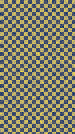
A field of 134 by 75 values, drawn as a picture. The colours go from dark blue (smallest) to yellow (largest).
Slope: none. Histogram: two levels. Average level on the scale: 50%. Grain: checkered.
